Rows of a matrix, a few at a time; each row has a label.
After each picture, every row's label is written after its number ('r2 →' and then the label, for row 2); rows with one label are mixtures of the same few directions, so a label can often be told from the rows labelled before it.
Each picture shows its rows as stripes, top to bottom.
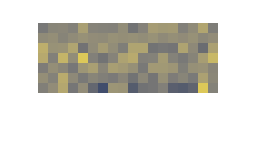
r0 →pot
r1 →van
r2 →pot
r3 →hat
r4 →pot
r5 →van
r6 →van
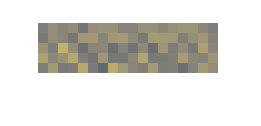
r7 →hat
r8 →pot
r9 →van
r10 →pot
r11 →van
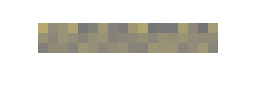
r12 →pot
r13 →van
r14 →pot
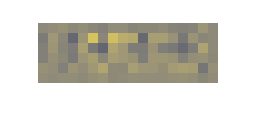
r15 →van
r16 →pot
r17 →van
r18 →pot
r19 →van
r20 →van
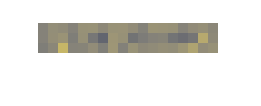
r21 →pot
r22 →van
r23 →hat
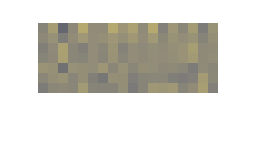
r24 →van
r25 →van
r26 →hat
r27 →hat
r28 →hat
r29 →van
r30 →pot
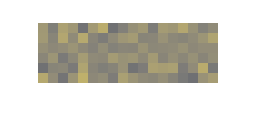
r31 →van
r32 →hat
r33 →pot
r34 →van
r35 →pot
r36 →hat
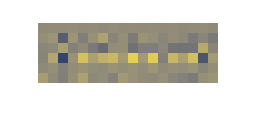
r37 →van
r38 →hat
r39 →van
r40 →van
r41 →van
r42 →hat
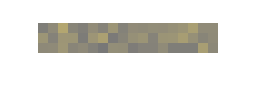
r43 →hat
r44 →van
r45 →van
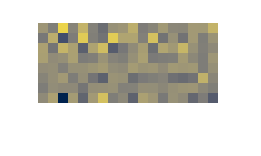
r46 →hat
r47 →van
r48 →van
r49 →pot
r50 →van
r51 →van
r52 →hat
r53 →hat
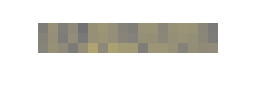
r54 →hat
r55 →hat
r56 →pot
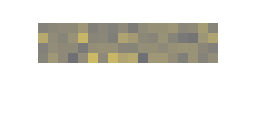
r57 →pot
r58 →hat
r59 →hat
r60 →pot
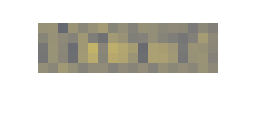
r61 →hat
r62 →van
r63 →pot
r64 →pot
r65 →van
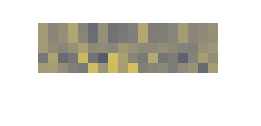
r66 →pot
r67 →pot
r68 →hat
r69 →van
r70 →pot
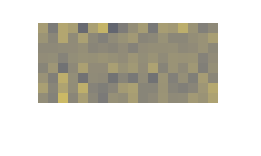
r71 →van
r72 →hat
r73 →pot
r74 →van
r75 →van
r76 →van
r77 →hat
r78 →hat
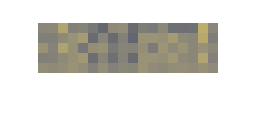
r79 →van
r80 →pot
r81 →van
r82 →pot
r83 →pot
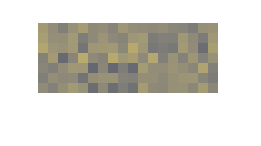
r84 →hat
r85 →pot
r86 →pot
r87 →van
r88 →pot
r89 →hat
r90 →pot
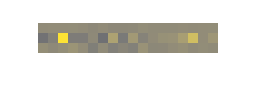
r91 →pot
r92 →hat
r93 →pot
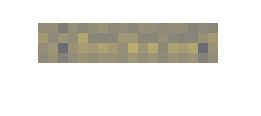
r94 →hat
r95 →hat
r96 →van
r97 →van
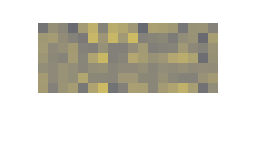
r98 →pot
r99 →pot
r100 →pot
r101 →van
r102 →van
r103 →hat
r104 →van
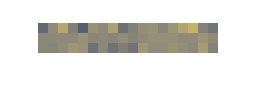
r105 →hat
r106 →pot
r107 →pot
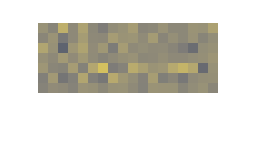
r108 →hat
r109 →van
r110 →hat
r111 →hat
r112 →van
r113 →van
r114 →pot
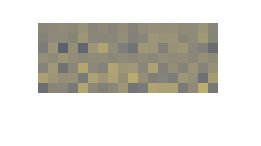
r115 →pot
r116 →pot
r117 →hat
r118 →van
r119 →van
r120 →pot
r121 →pot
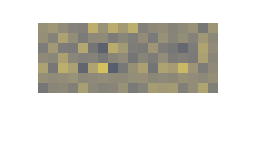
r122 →pot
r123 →van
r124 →van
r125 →van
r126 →van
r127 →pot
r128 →pot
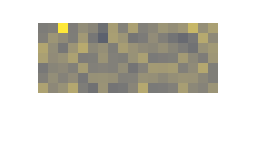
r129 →hat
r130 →van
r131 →hat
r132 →pot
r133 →pot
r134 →hat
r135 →pot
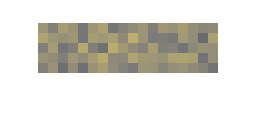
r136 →van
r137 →pot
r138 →van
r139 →van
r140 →hat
